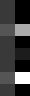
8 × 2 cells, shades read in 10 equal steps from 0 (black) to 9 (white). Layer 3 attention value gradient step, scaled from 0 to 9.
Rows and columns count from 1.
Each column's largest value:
3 9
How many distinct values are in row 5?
2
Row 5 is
2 1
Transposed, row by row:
2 2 3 2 2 2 3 2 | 0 0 6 0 1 0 9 0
